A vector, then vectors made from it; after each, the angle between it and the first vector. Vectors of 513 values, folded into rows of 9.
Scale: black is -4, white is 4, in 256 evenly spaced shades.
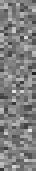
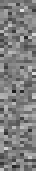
nearly opposite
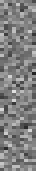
nearly parallel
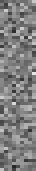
nearly opposite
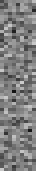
nearly opposite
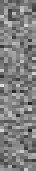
partly opposed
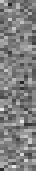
partly aligned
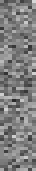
partly opposed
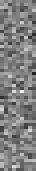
nearly parallel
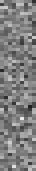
partly aligned
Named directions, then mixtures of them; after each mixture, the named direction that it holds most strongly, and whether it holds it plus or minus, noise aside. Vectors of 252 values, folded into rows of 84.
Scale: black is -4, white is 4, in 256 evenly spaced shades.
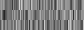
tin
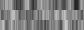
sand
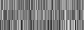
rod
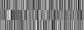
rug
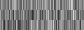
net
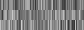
rod, minus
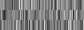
tin, plus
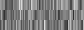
tin, plus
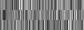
tin, plus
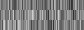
net, minus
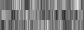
sand, minus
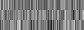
rod, plus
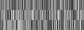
net, minus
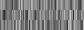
tin, plus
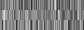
tin, minus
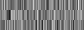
rug, minus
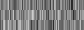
net, minus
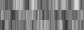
sand, minus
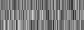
net, minus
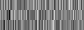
rug, minus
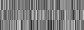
rod, plus
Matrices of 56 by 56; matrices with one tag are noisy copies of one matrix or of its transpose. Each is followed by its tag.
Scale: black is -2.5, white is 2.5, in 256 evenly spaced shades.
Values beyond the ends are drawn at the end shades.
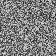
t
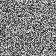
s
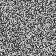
t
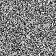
t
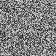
s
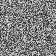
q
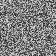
q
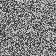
s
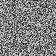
q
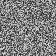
t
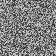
q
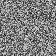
t
